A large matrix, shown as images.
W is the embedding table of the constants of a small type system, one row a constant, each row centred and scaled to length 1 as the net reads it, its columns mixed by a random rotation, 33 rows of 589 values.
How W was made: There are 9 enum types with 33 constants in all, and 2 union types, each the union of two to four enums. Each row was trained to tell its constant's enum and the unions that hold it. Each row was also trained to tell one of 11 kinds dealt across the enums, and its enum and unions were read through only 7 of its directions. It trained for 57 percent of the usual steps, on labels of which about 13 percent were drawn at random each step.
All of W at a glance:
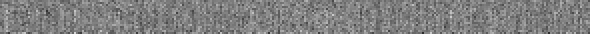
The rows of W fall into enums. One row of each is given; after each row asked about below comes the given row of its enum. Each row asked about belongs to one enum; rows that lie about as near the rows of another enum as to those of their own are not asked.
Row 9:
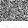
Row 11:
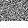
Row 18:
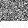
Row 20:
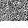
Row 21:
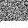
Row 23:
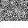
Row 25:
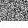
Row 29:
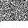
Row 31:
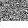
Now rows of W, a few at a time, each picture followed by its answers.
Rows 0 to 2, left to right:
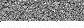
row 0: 21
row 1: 11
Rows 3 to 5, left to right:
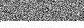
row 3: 31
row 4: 25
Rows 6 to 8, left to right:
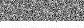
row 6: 31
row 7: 23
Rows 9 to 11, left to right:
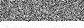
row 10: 18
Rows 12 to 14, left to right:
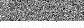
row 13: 20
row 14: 21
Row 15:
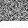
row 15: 18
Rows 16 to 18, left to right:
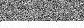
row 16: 18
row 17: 25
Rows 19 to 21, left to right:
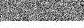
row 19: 11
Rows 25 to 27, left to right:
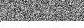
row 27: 11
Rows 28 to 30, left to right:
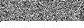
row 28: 21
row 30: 11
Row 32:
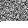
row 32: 21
